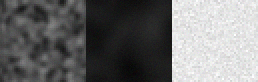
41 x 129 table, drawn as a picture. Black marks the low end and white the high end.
It is made of 1 by 3 panels. Panel 1,1: low, blotchy. Panel 1,2: very low, smooth, faint in contrast. Panel 1,3: very high, fine-grained, faint in contrast.
